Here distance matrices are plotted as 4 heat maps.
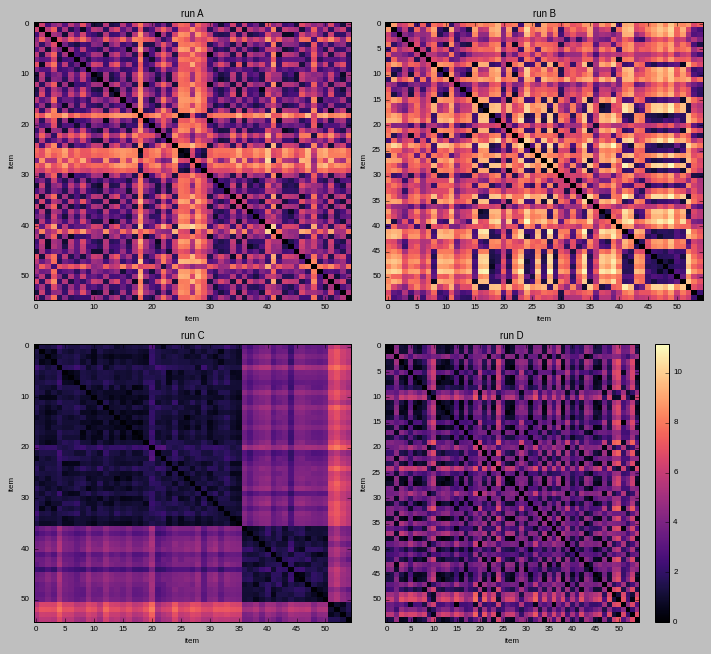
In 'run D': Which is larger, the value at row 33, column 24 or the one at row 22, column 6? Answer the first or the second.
the second
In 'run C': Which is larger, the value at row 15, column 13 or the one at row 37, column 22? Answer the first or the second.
the second
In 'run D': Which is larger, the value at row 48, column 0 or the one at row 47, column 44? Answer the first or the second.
the second
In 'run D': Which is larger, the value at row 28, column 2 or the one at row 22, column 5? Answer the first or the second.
the second
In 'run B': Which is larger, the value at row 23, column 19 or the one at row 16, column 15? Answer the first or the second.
the first
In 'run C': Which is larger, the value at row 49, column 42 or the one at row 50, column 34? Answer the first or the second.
the second
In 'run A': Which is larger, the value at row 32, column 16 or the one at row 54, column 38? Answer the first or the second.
the second
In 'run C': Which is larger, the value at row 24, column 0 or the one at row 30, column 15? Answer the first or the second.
the first
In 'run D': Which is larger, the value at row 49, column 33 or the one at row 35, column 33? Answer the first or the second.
the first
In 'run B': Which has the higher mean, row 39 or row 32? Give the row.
39
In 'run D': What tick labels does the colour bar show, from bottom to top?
0, 2, 4, 6, 8, 10
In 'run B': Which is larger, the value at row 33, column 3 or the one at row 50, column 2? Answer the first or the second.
the second
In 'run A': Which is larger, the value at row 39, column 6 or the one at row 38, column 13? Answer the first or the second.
the first
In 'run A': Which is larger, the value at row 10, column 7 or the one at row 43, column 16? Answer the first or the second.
the first
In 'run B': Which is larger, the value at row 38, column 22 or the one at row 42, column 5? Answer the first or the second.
the second
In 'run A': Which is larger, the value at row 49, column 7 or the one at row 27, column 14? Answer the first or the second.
the second
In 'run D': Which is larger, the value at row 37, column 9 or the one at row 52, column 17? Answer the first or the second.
the first
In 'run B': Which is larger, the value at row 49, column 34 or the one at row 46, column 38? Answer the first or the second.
the first
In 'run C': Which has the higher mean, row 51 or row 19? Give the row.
51
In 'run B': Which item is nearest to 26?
0
